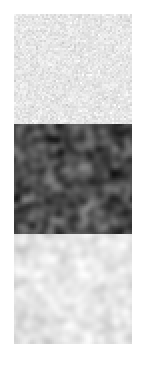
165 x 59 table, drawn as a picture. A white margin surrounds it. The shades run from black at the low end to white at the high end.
It is made of 3 by 1 panels. Panel 1,1: very high, fine-grained, faint in contrast. Panel 2,1: low, blotchy. Panel 3,1: very high, blotchy, faint in contrast.
